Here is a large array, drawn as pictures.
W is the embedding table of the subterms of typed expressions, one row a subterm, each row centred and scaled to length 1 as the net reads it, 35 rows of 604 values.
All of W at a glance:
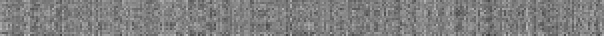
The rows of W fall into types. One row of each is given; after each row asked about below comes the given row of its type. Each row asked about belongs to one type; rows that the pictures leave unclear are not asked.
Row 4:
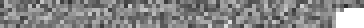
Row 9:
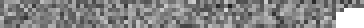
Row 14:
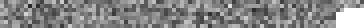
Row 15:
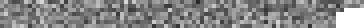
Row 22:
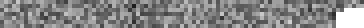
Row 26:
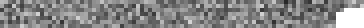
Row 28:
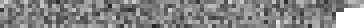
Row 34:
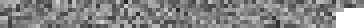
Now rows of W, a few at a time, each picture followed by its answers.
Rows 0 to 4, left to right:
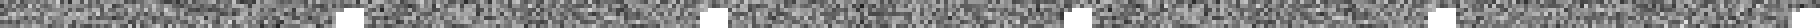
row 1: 34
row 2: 22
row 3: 34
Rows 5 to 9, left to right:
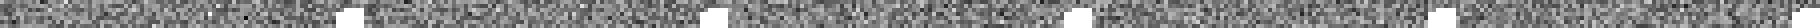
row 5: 26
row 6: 26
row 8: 9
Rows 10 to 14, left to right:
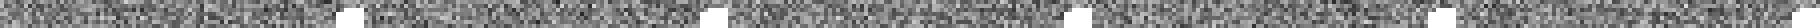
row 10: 14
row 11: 26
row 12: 14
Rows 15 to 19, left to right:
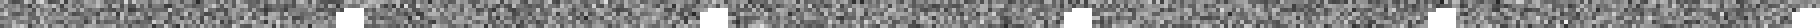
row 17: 9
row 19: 14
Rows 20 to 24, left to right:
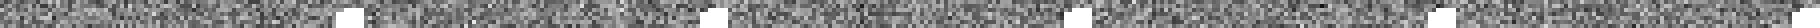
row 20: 4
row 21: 28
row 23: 28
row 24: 22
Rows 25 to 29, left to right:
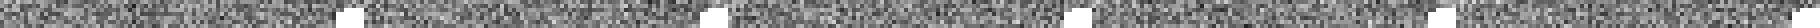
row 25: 22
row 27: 9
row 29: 22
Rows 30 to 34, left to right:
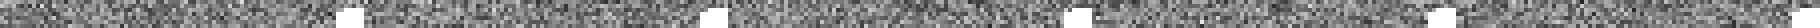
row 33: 4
